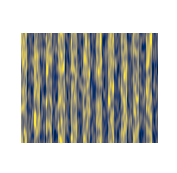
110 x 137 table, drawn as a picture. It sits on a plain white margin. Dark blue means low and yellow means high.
Streaks run downward. There is no overall slope. Upright stripes repeat 11 times across the table. Overall the values sit about 50% of the way up the scale. The top left is the ninth with the highest average.
